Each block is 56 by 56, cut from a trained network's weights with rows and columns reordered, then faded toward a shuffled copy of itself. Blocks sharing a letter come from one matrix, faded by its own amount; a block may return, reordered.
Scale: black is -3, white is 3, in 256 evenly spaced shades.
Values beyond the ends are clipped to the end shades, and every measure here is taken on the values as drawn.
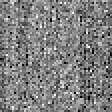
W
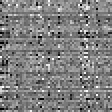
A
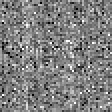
W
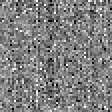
W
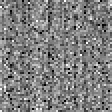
W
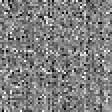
W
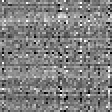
A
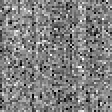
W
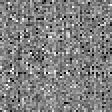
W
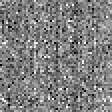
W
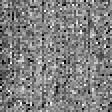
W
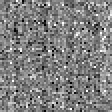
W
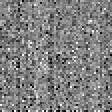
W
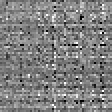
A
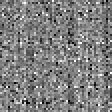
W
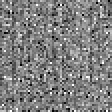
W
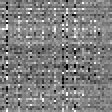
A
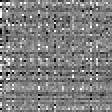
A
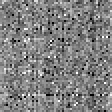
W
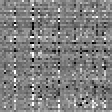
A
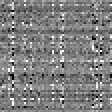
A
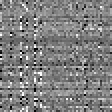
A
